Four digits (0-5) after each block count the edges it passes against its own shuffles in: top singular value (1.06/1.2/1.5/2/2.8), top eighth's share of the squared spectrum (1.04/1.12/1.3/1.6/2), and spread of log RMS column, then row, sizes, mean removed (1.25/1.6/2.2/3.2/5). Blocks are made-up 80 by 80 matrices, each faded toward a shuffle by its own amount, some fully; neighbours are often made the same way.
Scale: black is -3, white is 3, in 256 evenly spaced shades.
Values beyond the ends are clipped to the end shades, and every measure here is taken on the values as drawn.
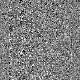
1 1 3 0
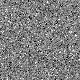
0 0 0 0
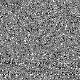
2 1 0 2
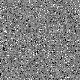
3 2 1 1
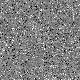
0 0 0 0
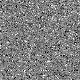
1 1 0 2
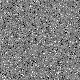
0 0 0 0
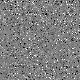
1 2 1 1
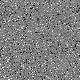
0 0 0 0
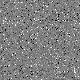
1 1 1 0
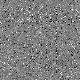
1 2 1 1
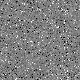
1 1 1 1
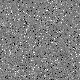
0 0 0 0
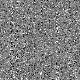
0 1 2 0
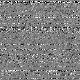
2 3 0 4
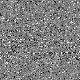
1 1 0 2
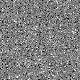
3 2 1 0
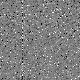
3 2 1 0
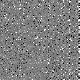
4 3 2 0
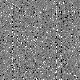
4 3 2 1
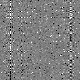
4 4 3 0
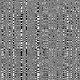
5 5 4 2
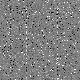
3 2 1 0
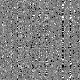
4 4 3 1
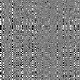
5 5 4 2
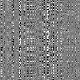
5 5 4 3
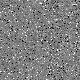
2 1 0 0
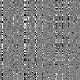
5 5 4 2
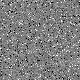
1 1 0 0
